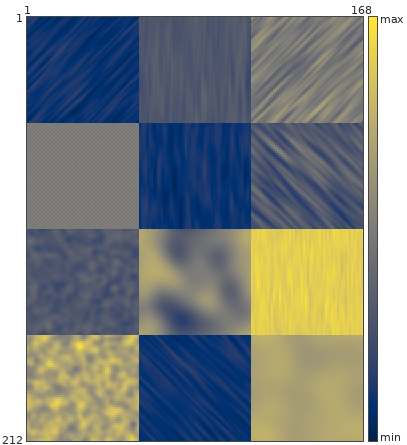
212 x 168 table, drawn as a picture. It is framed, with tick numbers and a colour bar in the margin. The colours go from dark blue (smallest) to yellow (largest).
The table splits into 4 rows of 3 panels. Panel 1,1: very low, slanting up to the right, faint in contrast. Panel 1,2: low, streaked downward, faint in contrast. Panel 1,3: middling, slanting up to the right. Panel 2,1: middling, checkered, faint in contrast. Panel 2,2: very low, streaked downward, faint in contrast. Panel 2,3: low, slanting down to the right. Panel 3,1: low, blotchy, faint in contrast. Panel 3,2: middling, smooth, strong in contrast. Panel 3,3: very high, streaked downward, faint in contrast. Panel 4,1: high, blotchy. Panel 4,2: very low, slanting down to the right, faint in contrast. Panel 4,3: high, smooth, faint in contrast.
